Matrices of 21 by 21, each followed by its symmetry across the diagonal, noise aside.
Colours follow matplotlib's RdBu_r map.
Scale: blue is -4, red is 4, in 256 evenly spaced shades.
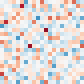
symmetric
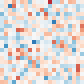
neither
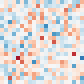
neither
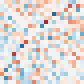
antisymmetric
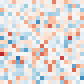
neither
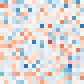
neither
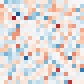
antisymmetric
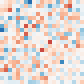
symmetric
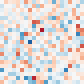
antisymmetric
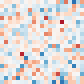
neither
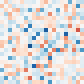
symmetric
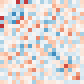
symmetric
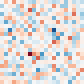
antisymmetric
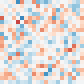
antisymmetric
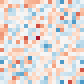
symmetric
